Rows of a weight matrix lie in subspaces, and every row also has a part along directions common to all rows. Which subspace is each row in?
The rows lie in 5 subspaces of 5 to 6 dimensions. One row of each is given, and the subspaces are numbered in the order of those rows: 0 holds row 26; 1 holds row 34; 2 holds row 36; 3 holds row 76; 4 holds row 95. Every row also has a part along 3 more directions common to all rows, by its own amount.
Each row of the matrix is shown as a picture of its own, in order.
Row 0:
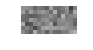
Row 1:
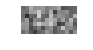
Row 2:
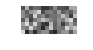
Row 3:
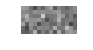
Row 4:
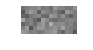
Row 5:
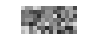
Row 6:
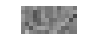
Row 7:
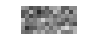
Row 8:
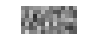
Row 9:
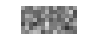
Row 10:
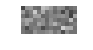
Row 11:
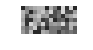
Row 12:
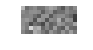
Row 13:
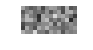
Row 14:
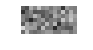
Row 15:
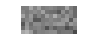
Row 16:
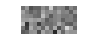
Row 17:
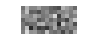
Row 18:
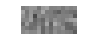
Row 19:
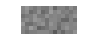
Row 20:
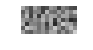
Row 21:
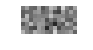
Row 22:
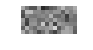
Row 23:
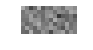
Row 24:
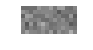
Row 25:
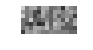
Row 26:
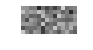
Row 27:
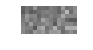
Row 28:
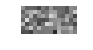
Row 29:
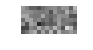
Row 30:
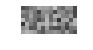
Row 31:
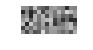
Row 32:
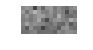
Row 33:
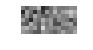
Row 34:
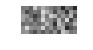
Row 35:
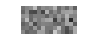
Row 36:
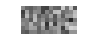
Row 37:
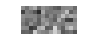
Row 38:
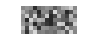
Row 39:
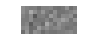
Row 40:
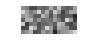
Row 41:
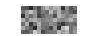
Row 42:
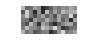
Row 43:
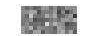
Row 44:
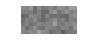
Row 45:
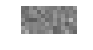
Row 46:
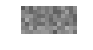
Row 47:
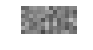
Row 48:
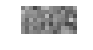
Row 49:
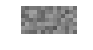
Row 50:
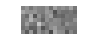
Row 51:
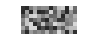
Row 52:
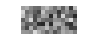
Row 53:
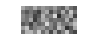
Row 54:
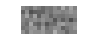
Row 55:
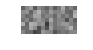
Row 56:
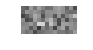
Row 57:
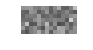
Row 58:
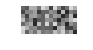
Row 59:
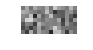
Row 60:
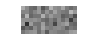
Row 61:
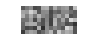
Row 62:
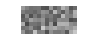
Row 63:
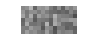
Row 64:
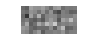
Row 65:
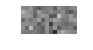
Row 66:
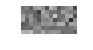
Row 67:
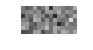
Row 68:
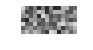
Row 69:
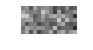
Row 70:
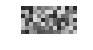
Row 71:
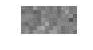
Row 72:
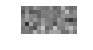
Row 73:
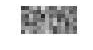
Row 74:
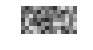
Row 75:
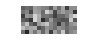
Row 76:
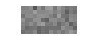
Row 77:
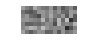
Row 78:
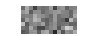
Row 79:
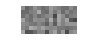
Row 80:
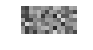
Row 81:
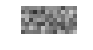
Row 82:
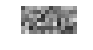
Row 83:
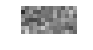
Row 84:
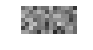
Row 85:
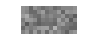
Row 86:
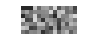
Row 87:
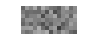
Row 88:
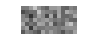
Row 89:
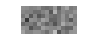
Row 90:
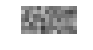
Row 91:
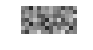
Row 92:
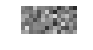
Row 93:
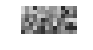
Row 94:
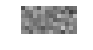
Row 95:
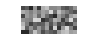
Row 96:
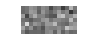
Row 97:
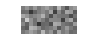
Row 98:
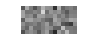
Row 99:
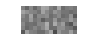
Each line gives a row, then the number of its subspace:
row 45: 0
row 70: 4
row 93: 3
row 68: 0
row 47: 4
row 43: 2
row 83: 0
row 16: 4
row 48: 2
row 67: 4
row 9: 4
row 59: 0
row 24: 3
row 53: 1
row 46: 3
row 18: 0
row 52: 2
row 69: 1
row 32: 3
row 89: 2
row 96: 3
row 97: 2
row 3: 3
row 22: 0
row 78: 1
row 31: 2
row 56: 3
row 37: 3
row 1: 2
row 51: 2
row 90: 0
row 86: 4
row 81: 0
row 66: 4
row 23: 0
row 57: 4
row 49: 2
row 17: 1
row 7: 4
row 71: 3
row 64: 2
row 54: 2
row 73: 3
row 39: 2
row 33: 0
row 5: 1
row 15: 4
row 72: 3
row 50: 0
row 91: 4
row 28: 2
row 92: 1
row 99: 3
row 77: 1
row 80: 1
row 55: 4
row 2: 3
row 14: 0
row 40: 3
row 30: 4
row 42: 0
